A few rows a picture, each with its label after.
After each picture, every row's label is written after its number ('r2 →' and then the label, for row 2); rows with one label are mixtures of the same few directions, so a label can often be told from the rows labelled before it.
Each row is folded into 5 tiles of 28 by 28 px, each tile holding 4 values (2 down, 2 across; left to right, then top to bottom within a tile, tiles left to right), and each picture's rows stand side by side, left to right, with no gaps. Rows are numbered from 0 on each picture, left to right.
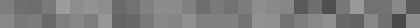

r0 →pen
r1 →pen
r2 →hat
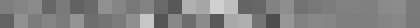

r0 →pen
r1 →pen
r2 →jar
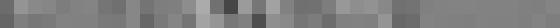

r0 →jar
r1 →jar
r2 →pen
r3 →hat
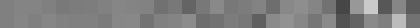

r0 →pen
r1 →hat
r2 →jar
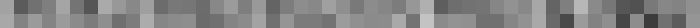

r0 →jar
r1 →jar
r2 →hat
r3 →jar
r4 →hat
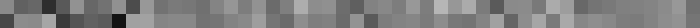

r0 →hat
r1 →jar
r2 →hat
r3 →hat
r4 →jar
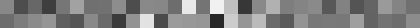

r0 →hat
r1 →pen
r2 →pen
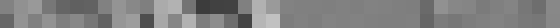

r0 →pen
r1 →pen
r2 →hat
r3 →jar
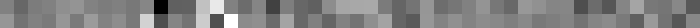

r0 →hat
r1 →hat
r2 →pen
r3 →jar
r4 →hat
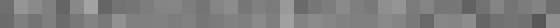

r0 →jar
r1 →jar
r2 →jar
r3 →hat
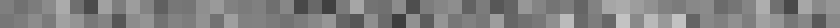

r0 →jar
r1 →hat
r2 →hat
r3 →pen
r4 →hat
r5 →jar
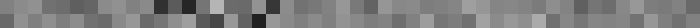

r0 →pen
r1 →hat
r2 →jar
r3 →hat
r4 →hat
